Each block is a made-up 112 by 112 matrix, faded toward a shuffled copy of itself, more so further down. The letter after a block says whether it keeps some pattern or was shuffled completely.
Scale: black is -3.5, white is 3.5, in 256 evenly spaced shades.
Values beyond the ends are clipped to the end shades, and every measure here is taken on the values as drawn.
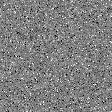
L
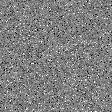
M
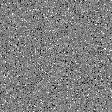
L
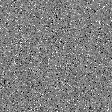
L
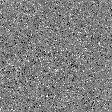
M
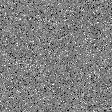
M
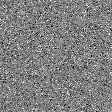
M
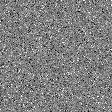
M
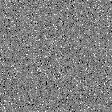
L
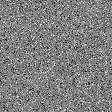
M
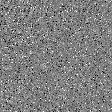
L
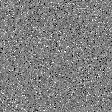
L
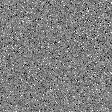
M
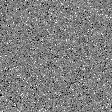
M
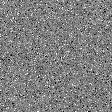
M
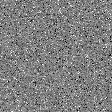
M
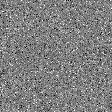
L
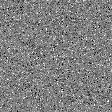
L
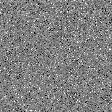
L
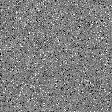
L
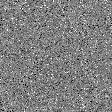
M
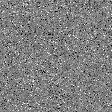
L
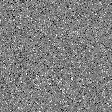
L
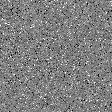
M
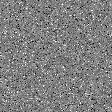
M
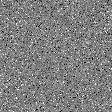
M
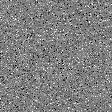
L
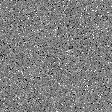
M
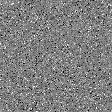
L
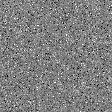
L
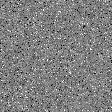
L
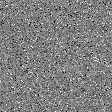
M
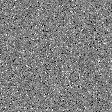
L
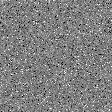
M
